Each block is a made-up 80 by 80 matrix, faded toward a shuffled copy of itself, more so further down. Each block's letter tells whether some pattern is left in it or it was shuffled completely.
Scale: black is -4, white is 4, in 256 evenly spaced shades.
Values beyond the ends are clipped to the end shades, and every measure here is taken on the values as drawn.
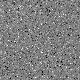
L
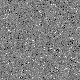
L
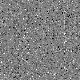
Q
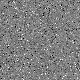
L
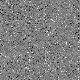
Q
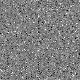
Q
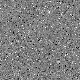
Q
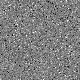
L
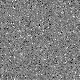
L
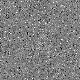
Q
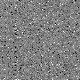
Q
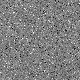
L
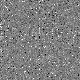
Q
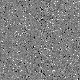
Q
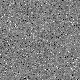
L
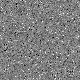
L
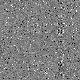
Q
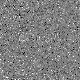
Q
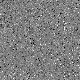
Q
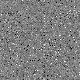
Q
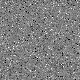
L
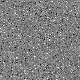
Q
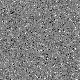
L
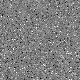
L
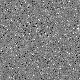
L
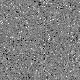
Q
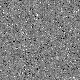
L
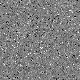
Q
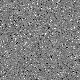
L
